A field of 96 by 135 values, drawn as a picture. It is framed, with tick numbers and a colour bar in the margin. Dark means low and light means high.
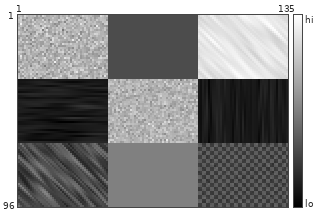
The table splits into 3 rows of 3 panels. Panel 1,1: high, fine-grained. Panel 1,2: low, flat. Panel 1,3: very high, slanting down to the right, faint in contrast. Panel 2,1: very low, streaked across, faint in contrast. Panel 2,2: high, fine-grained. Panel 2,3: very low, streaked downward, faint in contrast. Panel 3,1: low, slanting down to the right. Panel 3,2: middling, flat. Panel 3,3: low, checkered.
